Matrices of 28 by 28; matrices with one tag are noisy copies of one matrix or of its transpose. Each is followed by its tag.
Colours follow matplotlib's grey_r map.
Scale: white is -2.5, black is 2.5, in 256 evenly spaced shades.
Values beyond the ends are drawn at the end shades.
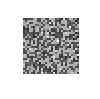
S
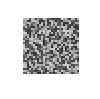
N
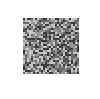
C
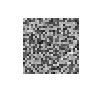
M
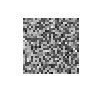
C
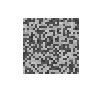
M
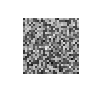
C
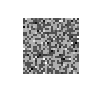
S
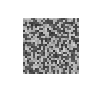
N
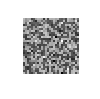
N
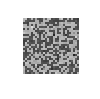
M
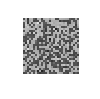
C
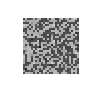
C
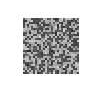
S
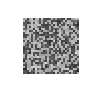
M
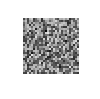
C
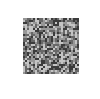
M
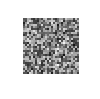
S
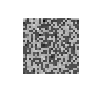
M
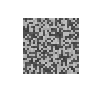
S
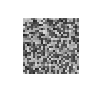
N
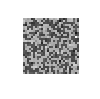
N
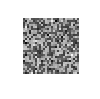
S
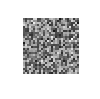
S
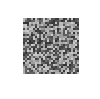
M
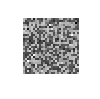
M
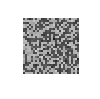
C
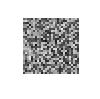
C
